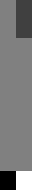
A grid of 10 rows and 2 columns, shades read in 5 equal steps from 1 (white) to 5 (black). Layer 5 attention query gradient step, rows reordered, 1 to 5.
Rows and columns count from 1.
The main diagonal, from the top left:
3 4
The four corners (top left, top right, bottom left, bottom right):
3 4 5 1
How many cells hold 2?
0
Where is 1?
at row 10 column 2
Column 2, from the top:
4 4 3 3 3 3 3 3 3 1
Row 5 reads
3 3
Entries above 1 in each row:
2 2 2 2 2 2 2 2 2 1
